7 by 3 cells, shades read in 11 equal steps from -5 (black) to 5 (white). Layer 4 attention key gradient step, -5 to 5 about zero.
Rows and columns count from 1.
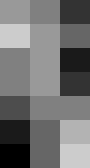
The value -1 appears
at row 2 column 3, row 6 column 2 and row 7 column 2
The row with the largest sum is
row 2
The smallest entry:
-5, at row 7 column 1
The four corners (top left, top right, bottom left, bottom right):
1 -3 -5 3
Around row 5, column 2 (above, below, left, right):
1 -1 -2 0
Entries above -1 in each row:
2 2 2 2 2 1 1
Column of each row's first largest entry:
1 1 2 2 2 3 3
